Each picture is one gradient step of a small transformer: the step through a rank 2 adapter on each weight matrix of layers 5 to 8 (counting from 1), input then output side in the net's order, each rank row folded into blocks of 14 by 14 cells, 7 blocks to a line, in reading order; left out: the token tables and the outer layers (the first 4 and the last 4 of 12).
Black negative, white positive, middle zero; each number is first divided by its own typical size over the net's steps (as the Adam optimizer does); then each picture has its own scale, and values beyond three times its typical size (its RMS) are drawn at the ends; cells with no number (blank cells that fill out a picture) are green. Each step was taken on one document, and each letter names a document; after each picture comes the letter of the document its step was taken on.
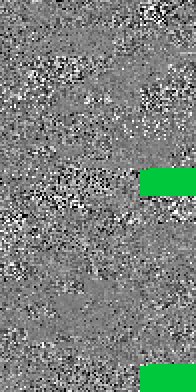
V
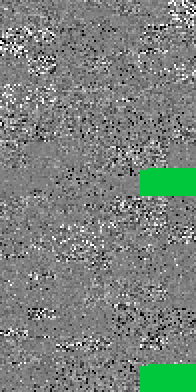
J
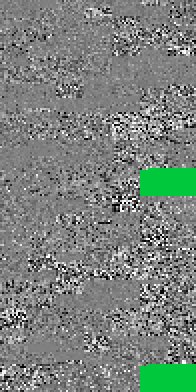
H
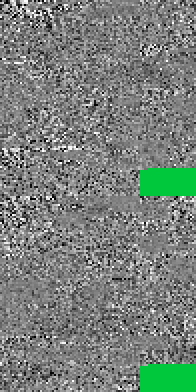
V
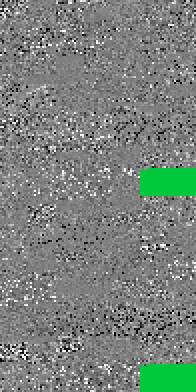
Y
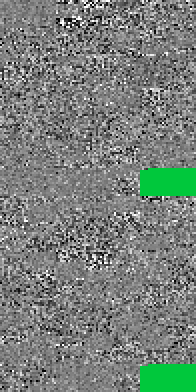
V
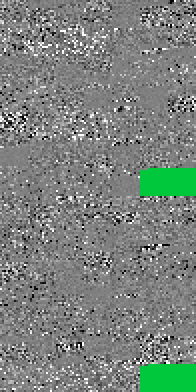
Y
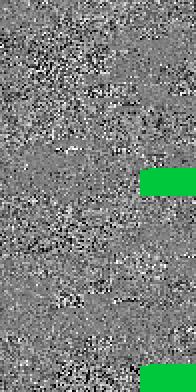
V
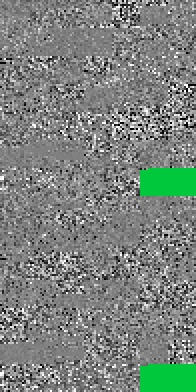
H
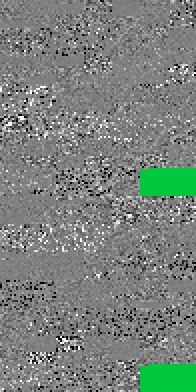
Y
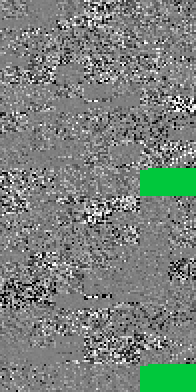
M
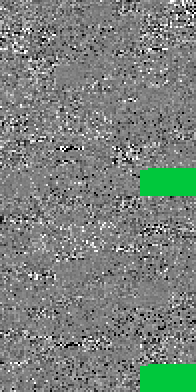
J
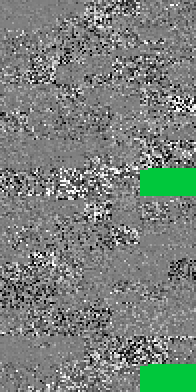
M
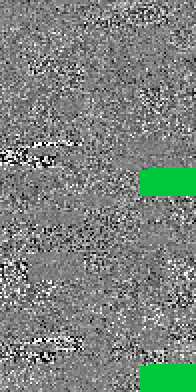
V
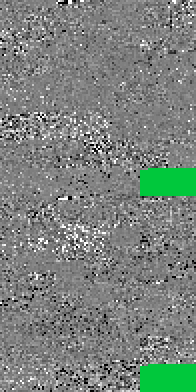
Y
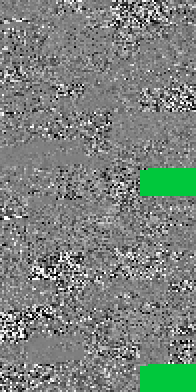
H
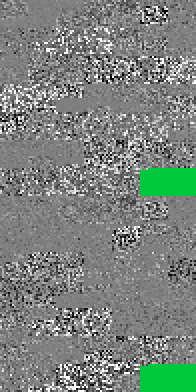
M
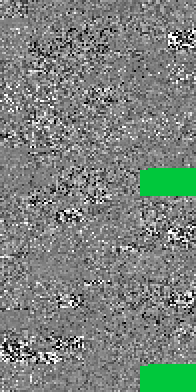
V
